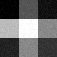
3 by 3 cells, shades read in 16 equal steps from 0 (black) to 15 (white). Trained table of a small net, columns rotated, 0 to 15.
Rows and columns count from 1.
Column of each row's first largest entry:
2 2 2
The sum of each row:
6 34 13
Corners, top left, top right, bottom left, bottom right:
0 1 2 3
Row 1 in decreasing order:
5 1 0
